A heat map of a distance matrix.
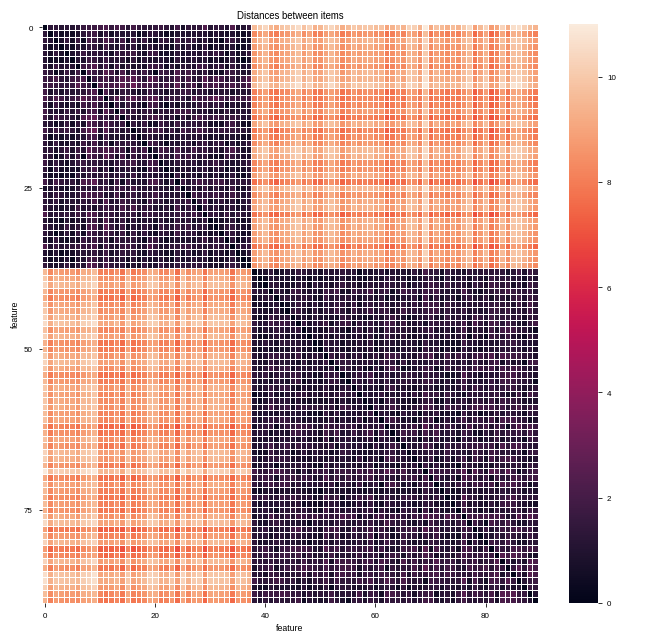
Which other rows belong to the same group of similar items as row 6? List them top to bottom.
0, 1, 2, 3, 4, 5, 7, 8, 9, 10, 11, 12, 13, 14, 15, 16, 17, 18, 19, 20, 21, 22, 23, 24, 25, 26, 27, 28, 29, 30, 31, 32, 33, 34, 35, 36, 37
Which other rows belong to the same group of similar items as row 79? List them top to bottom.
38, 39, 40, 41, 42, 43, 44, 45, 46, 47, 48, 49, 50, 51, 52, 53, 54, 55, 56, 57, 58, 59, 60, 61, 62, 63, 64, 65, 66, 67, 68, 69, 70, 71, 72, 73, 74, 75, 76, 77, 78, 80, 81, 82, 83, 84, 85, 86, 87, 88, 89
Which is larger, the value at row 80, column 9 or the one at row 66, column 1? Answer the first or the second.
the first
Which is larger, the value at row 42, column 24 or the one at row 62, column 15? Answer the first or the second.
the second
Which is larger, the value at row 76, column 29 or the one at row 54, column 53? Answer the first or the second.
the first
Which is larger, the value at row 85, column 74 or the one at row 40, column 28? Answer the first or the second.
the second
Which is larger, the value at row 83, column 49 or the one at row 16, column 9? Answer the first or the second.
the second
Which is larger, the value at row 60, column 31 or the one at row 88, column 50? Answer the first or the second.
the first
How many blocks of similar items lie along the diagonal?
2
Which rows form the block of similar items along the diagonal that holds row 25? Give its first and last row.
0 to 37
